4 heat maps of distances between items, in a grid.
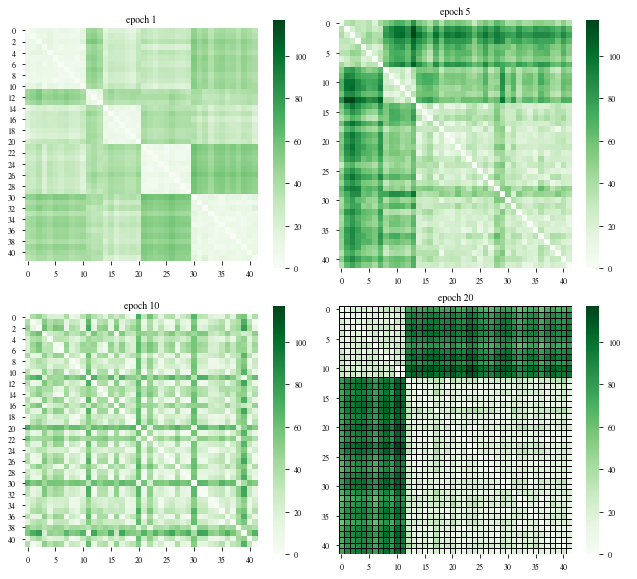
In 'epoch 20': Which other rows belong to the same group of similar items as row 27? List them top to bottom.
12, 13, 14, 15, 16, 17, 18, 19, 20, 21, 22, 23, 24, 25, 26, 28, 29, 30, 31, 32, 33, 34, 35, 36, 37, 38, 39, 40, 41
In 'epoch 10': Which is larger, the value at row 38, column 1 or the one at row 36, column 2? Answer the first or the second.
the first
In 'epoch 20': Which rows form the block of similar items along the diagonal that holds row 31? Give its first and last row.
12 to 41
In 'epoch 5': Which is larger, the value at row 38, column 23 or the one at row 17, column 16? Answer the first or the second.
the second
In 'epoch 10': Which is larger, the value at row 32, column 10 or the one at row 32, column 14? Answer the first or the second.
the second
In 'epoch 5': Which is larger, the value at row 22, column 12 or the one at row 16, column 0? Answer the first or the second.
the first
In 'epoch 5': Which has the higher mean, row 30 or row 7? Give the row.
7
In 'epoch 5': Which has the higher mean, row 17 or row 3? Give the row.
3
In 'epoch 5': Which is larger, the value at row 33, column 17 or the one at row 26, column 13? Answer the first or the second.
the second
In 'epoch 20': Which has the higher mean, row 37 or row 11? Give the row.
11
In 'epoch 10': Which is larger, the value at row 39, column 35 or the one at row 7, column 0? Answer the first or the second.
the first
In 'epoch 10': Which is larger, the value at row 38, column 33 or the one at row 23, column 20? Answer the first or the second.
the second
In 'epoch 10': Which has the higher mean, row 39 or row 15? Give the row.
39
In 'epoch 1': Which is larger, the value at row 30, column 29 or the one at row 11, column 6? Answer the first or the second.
the first
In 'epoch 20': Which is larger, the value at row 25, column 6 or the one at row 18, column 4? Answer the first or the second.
the second
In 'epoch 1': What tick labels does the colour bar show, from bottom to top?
0, 20, 40, 60, 80, 100
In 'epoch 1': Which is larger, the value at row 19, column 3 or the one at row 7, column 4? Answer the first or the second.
the first
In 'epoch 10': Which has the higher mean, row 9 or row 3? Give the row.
3
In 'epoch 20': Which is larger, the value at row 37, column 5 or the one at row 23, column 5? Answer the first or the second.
the second
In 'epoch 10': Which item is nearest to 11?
39
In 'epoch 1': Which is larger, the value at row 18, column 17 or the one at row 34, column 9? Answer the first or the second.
the second
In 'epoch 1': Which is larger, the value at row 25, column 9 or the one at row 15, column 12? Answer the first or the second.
the second
